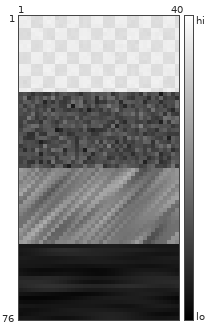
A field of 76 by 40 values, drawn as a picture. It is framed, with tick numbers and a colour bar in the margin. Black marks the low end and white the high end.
The table splits into 4 rows of 1 panel. Panel 1,1: very high, checkered, faint in contrast. Panel 2,1: low, fine-grained. Panel 3,1: middling, slanting up to the right. Panel 4,1: very low, streaked across, faint in contrast.
